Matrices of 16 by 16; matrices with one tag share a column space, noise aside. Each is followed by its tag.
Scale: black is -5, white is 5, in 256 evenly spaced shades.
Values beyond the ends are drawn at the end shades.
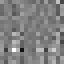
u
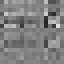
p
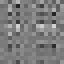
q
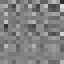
q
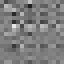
q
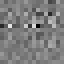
p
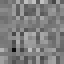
u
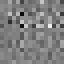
p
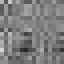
u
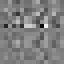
p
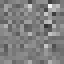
q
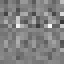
p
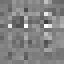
p
